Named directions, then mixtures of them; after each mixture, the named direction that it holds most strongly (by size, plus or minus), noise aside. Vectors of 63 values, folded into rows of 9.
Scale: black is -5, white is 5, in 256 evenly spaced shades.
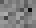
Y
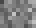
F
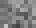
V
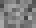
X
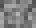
X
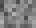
X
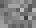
X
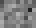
X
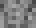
X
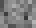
X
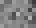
F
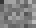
F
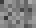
Y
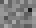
Y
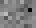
Y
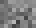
V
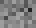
Y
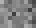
F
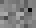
Y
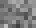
V
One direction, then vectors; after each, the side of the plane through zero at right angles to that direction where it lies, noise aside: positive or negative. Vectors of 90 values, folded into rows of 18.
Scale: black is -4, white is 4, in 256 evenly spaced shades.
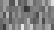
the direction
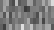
positive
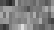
positive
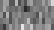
positive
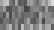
positive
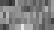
positive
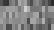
negative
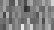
positive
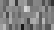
negative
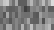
positive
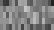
negative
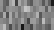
negative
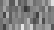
positive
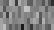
negative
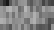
negative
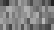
negative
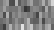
positive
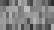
negative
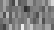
positive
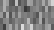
positive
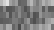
positive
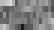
negative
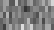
positive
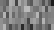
negative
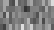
positive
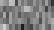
negative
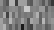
negative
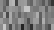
negative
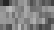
negative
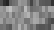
negative
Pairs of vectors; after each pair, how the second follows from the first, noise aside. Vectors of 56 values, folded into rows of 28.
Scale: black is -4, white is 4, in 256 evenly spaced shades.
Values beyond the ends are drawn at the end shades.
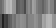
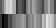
scaled up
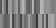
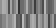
reversed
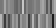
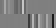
partly zeroed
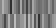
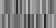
reversed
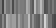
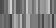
reversed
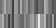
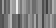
reversed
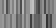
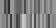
reversed
